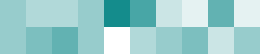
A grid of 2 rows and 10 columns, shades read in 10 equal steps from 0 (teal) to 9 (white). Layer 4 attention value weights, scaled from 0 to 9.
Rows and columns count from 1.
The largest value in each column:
5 6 6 5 9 6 7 8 7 8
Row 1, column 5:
0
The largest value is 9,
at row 2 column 5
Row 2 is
5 4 3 5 9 6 5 4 7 5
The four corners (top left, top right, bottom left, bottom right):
5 8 5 5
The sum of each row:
50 53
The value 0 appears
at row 1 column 5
